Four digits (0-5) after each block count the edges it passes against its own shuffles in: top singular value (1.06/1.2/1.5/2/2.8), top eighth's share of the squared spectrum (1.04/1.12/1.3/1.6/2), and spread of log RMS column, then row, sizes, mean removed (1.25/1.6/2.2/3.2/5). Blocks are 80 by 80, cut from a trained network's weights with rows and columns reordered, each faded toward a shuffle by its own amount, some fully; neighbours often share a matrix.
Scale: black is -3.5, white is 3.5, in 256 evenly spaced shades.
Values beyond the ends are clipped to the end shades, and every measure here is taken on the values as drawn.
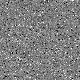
0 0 0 0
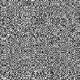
4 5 2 3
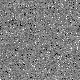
0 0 0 0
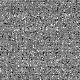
2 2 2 0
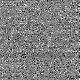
2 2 2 0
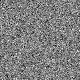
0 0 0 0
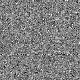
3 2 0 1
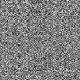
4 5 2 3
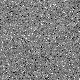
0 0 0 0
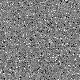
0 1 0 0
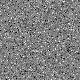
1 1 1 0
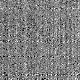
3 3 0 3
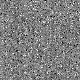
1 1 0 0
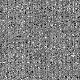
3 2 0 2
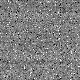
1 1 1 0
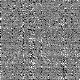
3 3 3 0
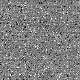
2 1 1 0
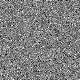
2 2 0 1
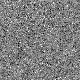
1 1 0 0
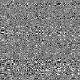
3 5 3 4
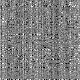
4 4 1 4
